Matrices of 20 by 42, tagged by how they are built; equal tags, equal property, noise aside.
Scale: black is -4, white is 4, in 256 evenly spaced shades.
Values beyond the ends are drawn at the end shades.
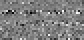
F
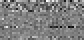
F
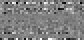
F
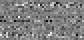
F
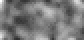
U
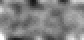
U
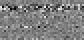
F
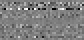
F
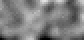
U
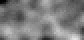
U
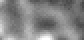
U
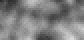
U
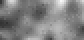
U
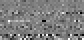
F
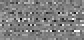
F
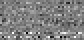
F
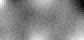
U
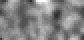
U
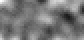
U
